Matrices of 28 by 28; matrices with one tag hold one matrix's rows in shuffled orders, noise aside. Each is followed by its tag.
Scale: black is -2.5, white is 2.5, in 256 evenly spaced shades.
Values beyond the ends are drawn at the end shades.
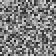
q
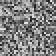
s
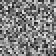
q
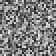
q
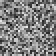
s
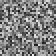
q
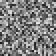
q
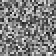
q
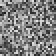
s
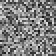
s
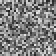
q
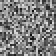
s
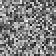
s
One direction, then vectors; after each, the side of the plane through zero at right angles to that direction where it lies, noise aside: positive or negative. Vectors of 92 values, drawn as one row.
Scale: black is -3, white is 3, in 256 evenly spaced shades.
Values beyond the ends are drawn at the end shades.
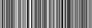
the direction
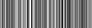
positive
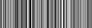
negative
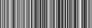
positive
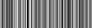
positive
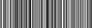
negative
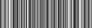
negative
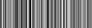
negative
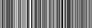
positive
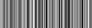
positive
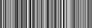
negative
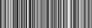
negative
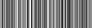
positive
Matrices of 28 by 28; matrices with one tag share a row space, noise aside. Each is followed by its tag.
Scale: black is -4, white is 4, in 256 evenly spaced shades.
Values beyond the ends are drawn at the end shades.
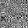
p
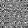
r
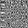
p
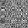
p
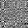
r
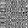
p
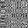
p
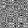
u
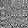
p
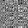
u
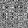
u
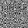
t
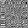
p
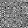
r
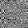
r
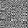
p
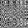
r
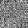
r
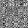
u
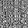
t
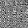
r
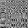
p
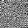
r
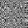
r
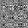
u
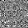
r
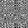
t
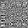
p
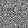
t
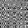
r
